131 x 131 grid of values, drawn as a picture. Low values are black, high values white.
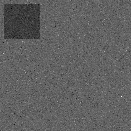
Stripes: none. Odd patch: lower, in the top left. Ninth with the lowest average: top left.
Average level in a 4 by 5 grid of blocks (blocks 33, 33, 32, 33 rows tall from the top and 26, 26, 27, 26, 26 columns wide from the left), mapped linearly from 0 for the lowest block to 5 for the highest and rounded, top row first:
02555 | 44555 | 55555 | 55555
